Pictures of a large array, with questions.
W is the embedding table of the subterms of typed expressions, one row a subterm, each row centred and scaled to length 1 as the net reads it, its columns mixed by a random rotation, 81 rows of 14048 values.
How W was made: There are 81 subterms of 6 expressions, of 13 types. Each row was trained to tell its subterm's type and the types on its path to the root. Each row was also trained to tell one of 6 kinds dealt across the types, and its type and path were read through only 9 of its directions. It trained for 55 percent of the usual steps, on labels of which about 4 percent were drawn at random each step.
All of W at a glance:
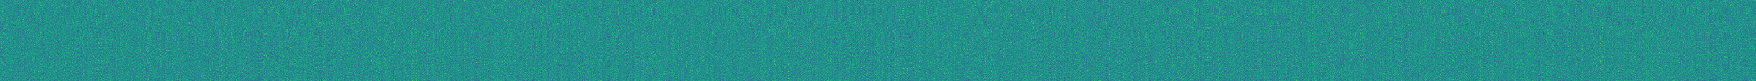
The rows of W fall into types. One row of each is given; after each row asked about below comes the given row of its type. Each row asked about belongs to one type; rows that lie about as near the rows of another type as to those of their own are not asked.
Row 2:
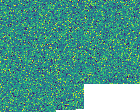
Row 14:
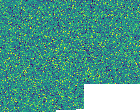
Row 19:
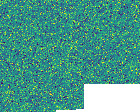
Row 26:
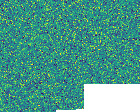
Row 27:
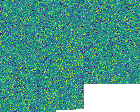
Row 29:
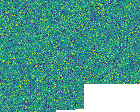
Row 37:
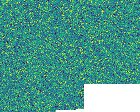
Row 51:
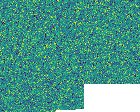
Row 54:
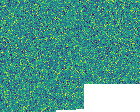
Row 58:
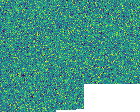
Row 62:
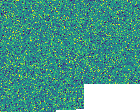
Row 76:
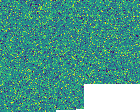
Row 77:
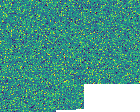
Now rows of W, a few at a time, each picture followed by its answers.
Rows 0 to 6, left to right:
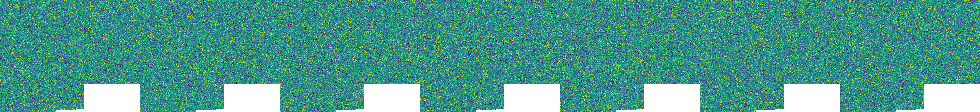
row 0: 76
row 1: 77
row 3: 26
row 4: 77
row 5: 29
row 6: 19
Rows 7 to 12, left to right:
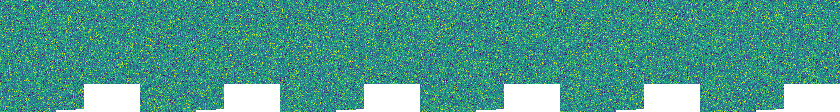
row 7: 29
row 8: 58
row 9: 62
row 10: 58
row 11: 62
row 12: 62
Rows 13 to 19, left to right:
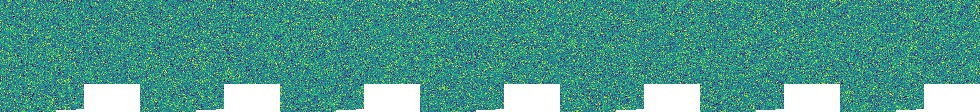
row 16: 54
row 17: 19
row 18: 2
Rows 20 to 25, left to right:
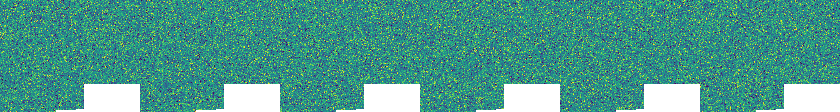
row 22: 27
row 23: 26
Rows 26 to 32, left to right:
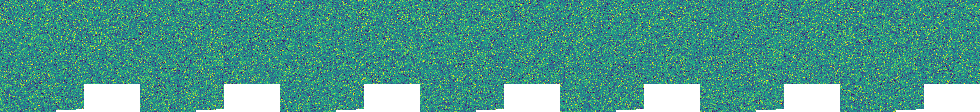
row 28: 76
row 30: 62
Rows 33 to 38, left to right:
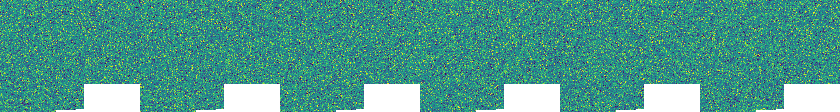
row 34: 29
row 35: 14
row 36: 37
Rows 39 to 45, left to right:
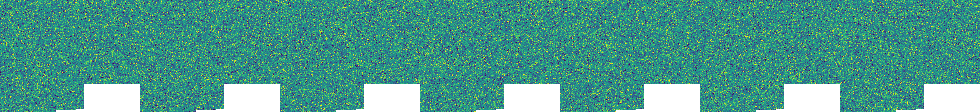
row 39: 58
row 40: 14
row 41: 2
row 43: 51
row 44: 14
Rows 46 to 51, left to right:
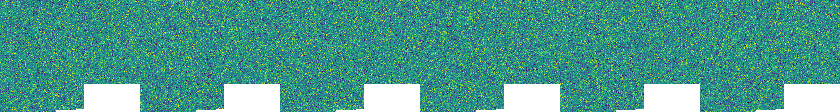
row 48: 19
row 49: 76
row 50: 29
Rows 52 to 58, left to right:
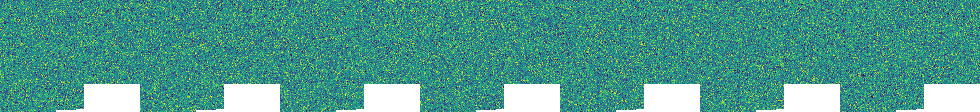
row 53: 14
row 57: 27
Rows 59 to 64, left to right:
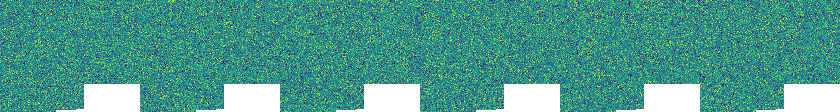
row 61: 37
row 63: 37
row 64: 29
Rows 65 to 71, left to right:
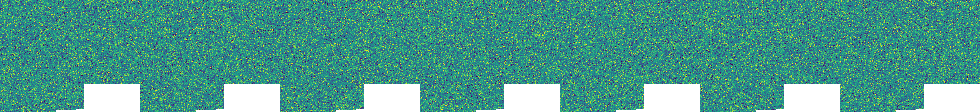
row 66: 37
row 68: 58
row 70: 14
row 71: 2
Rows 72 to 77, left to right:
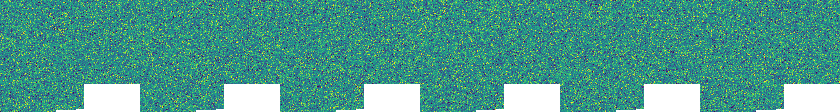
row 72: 19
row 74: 27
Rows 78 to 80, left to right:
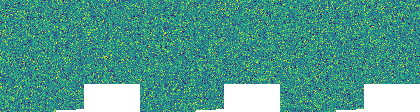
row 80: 37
